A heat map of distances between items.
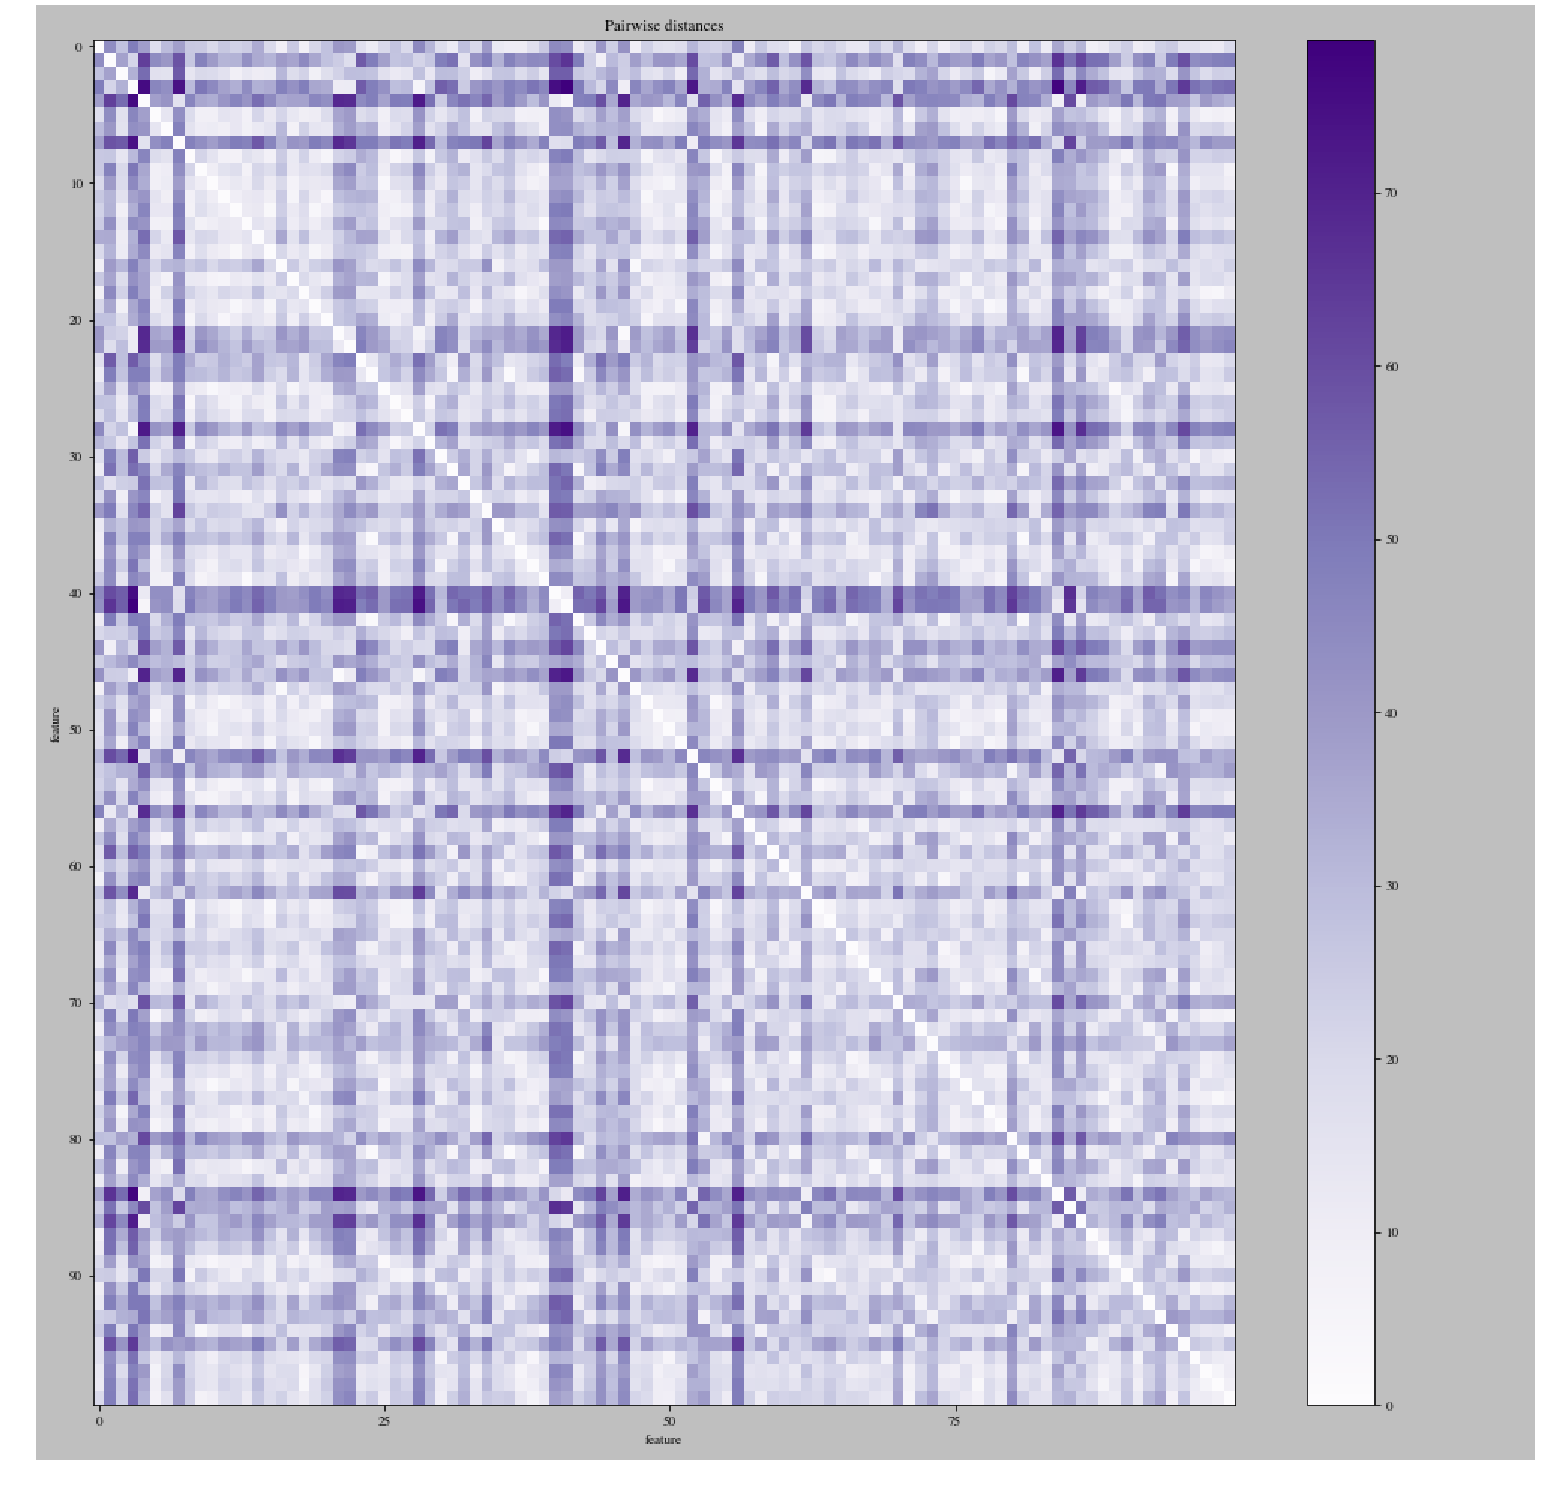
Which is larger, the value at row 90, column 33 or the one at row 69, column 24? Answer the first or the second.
the second
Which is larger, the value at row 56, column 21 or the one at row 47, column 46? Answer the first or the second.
the second
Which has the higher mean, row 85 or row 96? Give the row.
85
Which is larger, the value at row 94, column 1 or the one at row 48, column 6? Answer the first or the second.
the first
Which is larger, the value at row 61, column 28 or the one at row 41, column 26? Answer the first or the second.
the second
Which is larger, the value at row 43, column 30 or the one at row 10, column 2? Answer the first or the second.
the first
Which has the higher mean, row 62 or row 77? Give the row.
62
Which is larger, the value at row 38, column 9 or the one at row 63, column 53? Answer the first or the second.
the second
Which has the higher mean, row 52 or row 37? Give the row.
52
